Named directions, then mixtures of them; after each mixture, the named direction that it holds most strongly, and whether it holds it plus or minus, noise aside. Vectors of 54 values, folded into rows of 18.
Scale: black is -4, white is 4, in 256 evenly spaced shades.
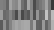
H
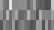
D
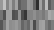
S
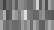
S, minus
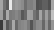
D, plus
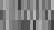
H, minus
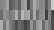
H, minus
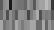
D, minus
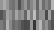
H, minus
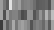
D, plus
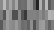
S, plus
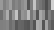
H, minus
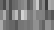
S, minus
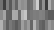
S, minus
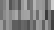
H, minus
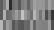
H, minus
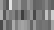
H, plus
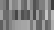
H, plus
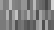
D, plus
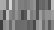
D, plus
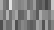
D, plus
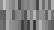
S, plus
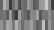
D, minus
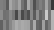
H, plus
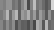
H, minus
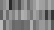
H, minus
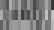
H, plus
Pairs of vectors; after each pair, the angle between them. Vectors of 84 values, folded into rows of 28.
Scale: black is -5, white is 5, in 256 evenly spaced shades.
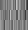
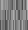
partly opposed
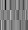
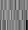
partly aligned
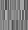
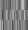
partly aligned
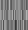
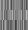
nearly parallel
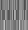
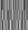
partly aligned
